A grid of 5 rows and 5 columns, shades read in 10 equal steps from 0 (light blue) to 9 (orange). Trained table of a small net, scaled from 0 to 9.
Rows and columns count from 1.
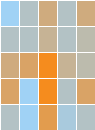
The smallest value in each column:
0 0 4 1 2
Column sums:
15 10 34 11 19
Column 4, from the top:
2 2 4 2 1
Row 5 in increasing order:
0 1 2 2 7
